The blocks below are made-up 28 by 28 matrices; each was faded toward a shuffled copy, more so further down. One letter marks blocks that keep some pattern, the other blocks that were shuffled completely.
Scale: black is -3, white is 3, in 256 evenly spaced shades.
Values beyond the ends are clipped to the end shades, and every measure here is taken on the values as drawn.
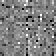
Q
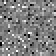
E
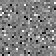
E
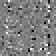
Q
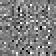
Q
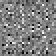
Q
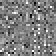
Q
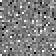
E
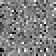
Q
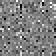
Q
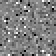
E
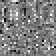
Q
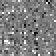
Q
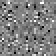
Q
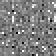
Q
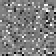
Q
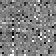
Q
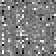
Q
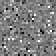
E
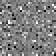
Q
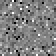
E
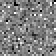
E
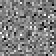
Q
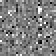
Q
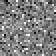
E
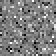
E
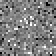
E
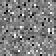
E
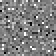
E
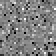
E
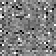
Q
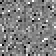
E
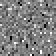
E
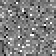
E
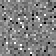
E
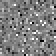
E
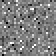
E
